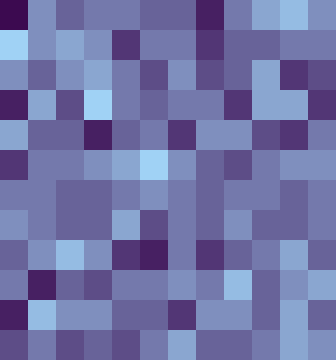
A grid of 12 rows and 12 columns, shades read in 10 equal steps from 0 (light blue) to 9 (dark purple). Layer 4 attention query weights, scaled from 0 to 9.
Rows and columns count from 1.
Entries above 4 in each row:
5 4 6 5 7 3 4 6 6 4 6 6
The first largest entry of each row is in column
1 5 11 1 4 1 3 6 6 2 1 1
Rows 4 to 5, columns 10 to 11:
2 2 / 6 7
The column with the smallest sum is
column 11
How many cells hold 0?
3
